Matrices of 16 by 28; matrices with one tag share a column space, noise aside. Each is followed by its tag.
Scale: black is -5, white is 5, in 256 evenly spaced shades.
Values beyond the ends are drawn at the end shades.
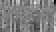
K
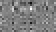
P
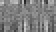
K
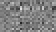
P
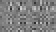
P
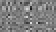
P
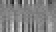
K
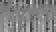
K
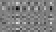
P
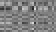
P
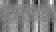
K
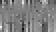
K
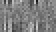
K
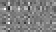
P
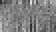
K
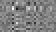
P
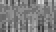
K
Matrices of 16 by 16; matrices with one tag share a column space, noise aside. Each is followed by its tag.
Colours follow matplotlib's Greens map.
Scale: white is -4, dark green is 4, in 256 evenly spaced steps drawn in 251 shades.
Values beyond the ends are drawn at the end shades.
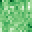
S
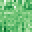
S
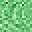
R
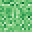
R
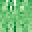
S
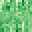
S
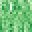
S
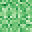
R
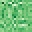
R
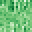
S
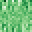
S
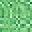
R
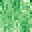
S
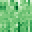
S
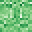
R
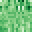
S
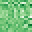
R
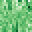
S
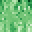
S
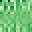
S
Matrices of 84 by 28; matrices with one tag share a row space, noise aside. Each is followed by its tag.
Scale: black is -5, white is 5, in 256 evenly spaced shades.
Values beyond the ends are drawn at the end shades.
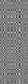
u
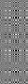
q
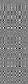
u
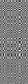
u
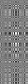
q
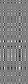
u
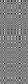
u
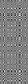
u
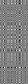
u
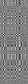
u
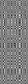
u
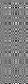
q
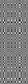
u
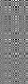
q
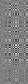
q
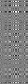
q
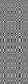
u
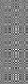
q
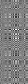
q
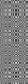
q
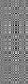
q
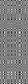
u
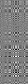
q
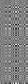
q
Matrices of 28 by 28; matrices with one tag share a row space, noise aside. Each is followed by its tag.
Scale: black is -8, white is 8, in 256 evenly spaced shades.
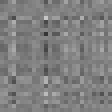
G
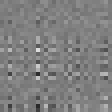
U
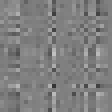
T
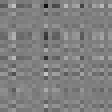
G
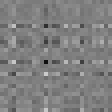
G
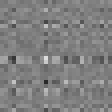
G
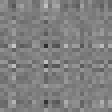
G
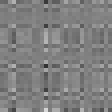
G
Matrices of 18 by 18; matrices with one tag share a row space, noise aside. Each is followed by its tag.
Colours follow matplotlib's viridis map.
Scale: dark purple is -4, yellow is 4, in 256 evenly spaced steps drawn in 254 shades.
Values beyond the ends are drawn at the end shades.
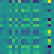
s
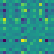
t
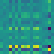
s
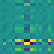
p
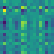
t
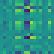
p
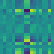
p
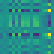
s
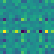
t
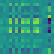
s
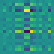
p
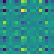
t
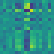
p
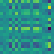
s
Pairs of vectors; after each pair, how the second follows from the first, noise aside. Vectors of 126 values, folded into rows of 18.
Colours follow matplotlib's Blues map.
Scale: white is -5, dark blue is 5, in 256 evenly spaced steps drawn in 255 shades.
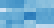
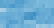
shrunk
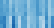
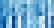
scaled up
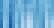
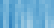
shrunk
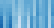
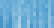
shrunk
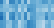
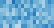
shuffled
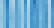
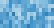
shuffled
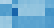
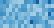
shuffled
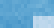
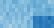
negated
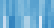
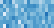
shuffled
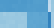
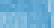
shrunk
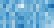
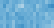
shrunk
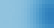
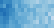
reversed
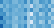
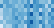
negated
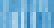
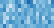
shuffled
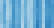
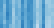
negated
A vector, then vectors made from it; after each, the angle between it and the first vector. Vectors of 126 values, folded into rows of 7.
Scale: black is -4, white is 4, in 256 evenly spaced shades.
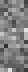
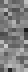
nearly opposite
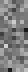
nearly opposite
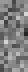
partly opposed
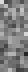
partly aligned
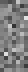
orthogonal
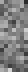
nearly parallel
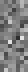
orthogonal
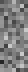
partly aligned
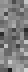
nearly opposite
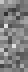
orthogonal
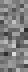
partly opposed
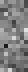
nearly parallel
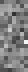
partly opposed
